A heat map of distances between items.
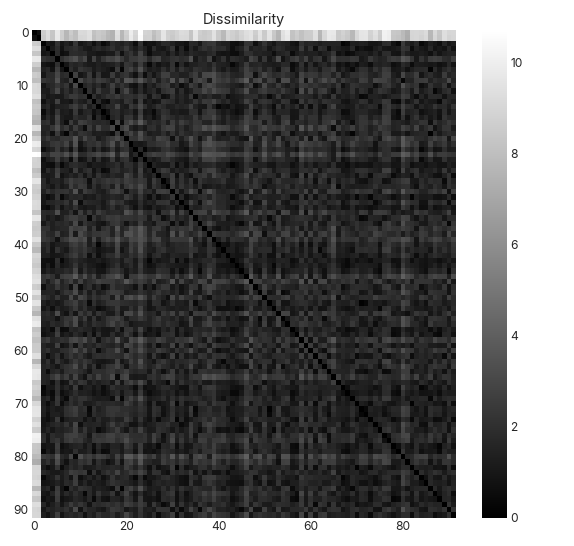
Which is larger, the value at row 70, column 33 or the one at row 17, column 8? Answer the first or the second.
the second
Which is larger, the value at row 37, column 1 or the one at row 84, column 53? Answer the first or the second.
the first
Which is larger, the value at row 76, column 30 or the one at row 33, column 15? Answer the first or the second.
the first
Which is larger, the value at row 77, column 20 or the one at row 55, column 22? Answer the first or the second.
the first
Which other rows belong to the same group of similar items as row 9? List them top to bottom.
2, 3, 4, 5, 6, 7, 8, 10, 11, 12, 13, 14, 15, 16, 17, 18, 19, 20, 21, 22, 23, 24, 25, 26, 27, 28, 29, 30, 31, 32, 33, 34, 35, 36, 37, 38, 39, 40, 41, 42, 43, 44, 45, 46, 47, 48, 49, 50, 51, 52, 53, 54, 55, 56, 57, 58, 59, 60, 61, 62, 63, 64, 65, 66, 67, 68, 69, 70, 71, 72, 73, 74, 75, 76, 77, 78, 79, 80, 81, 82, 83, 84, 85, 86, 87, 88, 89, 90, 91
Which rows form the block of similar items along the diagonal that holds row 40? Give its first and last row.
2 to 91
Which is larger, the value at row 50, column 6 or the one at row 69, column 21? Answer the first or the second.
the second
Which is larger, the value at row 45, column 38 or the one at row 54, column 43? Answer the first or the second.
the first
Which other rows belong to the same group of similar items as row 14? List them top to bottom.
2, 3, 4, 5, 6, 7, 8, 9, 10, 11, 12, 13, 15, 16, 17, 18, 19, 20, 21, 22, 23, 24, 25, 26, 27, 28, 29, 30, 31, 32, 33, 34, 35, 36, 37, 38, 39, 40, 41, 42, 43, 44, 45, 46, 47, 48, 49, 50, 51, 52, 53, 54, 55, 56, 57, 58, 59, 60, 61, 62, 63, 64, 65, 66, 67, 68, 69, 70, 71, 72, 73, 74, 75, 76, 77, 78, 79, 80, 81, 82, 83, 84, 85, 86, 87, 88, 89, 90, 91
